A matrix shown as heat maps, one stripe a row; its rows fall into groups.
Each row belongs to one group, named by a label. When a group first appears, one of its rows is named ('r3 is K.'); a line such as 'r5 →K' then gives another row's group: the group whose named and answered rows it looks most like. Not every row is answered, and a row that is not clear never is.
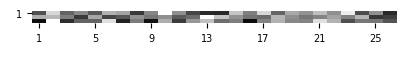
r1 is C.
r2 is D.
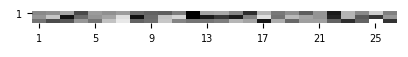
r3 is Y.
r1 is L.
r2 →C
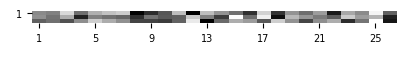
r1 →L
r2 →L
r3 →Y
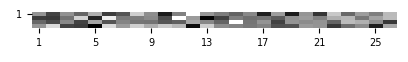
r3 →L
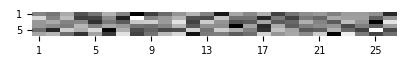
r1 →L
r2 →D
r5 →Y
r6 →C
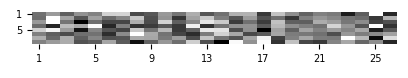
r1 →Y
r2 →D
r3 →D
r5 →D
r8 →L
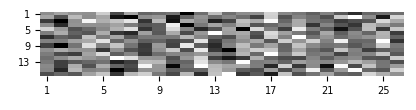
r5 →C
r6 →D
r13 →L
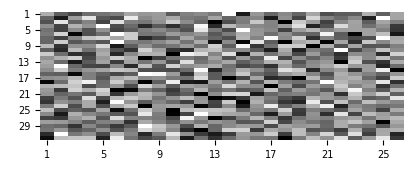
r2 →Y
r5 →L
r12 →L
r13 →C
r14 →D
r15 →Y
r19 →D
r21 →L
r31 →C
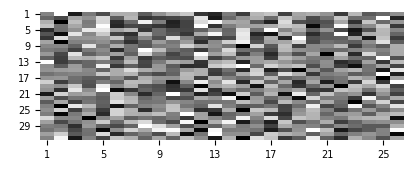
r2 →Y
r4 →Y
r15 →D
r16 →Y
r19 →L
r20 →Y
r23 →Y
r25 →C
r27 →L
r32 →C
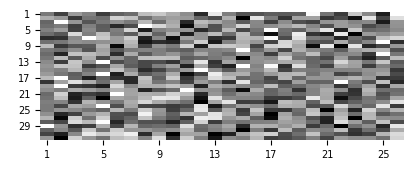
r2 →C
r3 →D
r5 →C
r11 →Y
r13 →Y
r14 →L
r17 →D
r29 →C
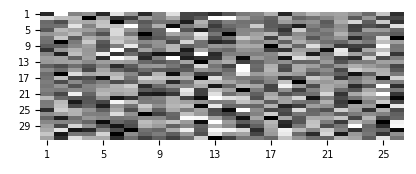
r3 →Y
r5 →C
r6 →L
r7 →Y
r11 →Y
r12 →C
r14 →L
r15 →L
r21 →L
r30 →D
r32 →Y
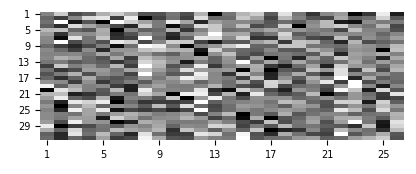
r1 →Y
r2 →Y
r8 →C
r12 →D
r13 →L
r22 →D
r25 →Y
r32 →L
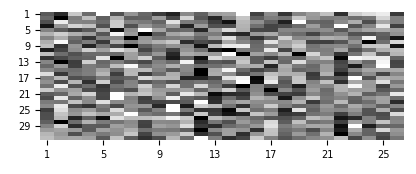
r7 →D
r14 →Y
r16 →C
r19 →D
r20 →D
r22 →C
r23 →Y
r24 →D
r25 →C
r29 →C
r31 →C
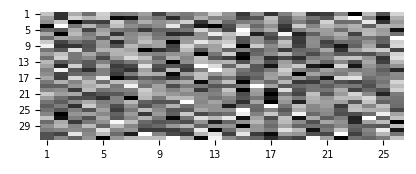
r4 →C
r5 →L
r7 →D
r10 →L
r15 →D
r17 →Y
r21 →D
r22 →D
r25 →L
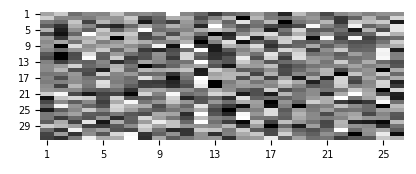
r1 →C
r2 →C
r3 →L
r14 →L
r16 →L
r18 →Y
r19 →Y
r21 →D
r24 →D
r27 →L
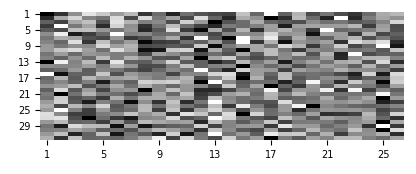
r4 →C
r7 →L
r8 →L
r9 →Y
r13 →C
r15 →L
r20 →C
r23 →D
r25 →D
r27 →D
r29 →Y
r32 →D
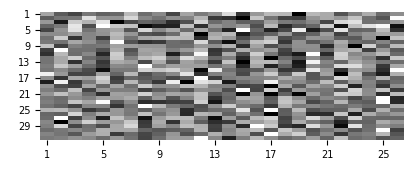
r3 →Y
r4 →L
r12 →D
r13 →C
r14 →D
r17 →Y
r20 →L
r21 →D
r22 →Y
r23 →Y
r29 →C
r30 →Y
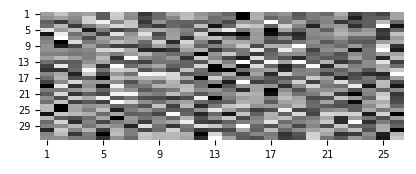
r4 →Y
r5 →D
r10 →Y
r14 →C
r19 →C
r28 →C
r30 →C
